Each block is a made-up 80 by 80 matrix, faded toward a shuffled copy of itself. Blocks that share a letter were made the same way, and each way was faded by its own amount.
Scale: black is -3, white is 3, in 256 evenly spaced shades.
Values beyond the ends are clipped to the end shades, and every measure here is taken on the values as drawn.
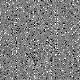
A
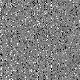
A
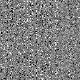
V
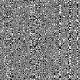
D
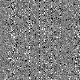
V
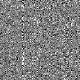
D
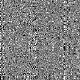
D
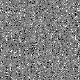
A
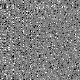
A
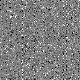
A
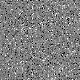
A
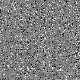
A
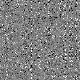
A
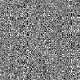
D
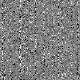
V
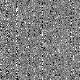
V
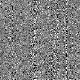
D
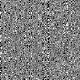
D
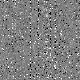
A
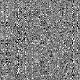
D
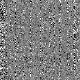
V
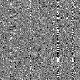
D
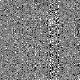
D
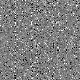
A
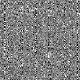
D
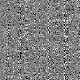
D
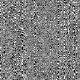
D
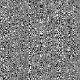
D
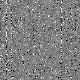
A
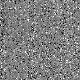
A
